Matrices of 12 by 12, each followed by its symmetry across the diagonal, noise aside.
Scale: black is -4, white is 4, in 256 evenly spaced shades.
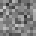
antisymmetric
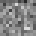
neither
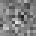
antisymmetric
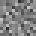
antisymmetric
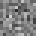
antisymmetric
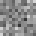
symmetric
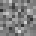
antisymmetric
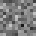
neither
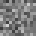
neither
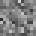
antisymmetric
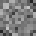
symmetric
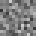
antisymmetric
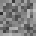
symmetric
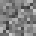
symmetric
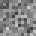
symmetric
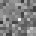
symmetric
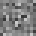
antisymmetric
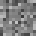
antisymmetric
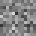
neither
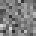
neither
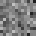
neither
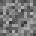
symmetric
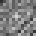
symmetric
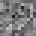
neither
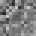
symmetric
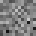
neither
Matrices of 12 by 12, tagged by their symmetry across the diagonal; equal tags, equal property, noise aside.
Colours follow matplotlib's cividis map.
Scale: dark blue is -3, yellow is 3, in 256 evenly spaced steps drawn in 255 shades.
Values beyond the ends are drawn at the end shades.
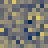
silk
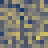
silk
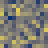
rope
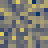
rope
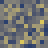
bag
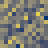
bag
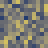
silk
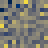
bag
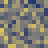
rope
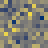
bag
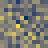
rope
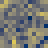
bag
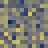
silk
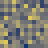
rope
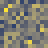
bag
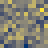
silk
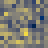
rope
